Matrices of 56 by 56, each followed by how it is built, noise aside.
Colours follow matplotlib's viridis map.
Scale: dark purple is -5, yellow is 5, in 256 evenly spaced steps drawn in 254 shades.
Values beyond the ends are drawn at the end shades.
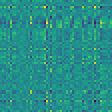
low rank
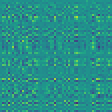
low rank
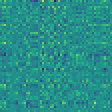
low rank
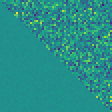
upper triangular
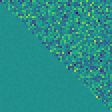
upper triangular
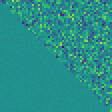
upper triangular
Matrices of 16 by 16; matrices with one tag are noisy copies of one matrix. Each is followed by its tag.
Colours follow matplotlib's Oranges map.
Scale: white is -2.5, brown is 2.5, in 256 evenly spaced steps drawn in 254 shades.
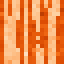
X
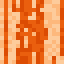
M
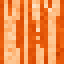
X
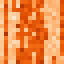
M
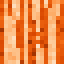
X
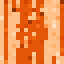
M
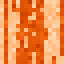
M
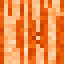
X
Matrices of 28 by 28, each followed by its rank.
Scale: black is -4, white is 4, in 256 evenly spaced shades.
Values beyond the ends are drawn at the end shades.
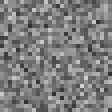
full rank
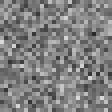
full rank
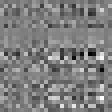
three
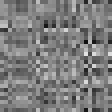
three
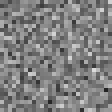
full rank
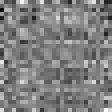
three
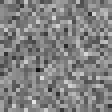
full rank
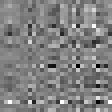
three
